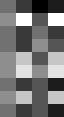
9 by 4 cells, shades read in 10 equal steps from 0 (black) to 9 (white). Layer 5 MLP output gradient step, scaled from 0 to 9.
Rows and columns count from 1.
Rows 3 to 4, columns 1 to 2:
4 2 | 4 2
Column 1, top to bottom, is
4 5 4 4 5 5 4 5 4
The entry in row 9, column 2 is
2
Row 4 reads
4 2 5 3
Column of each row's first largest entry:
1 2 1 3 2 2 1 2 1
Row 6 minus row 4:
1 6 0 5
